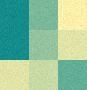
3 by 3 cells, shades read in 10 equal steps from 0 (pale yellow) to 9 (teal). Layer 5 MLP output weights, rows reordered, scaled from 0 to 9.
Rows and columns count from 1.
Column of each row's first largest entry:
1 1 3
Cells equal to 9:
2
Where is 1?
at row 2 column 3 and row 3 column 1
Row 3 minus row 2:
-8 -2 5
